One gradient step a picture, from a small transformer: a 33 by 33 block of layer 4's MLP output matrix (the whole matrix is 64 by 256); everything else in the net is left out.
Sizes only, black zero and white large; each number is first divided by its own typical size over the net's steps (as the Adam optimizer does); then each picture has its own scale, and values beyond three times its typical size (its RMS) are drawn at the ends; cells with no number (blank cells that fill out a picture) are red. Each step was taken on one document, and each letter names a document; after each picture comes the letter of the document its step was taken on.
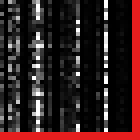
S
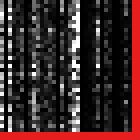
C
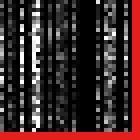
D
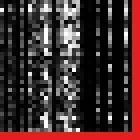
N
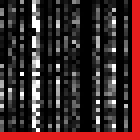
D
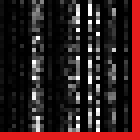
C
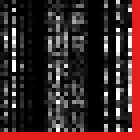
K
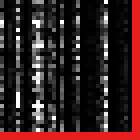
S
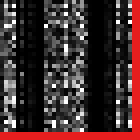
K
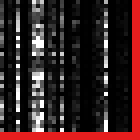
S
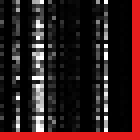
S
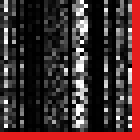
K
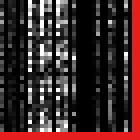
N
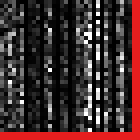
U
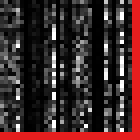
U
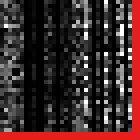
U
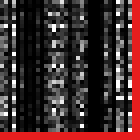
K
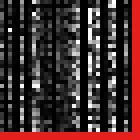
D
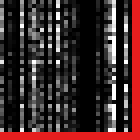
D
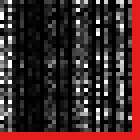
U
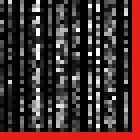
D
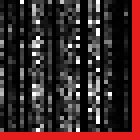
C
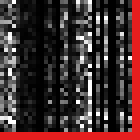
U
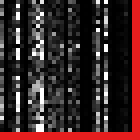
S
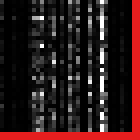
S
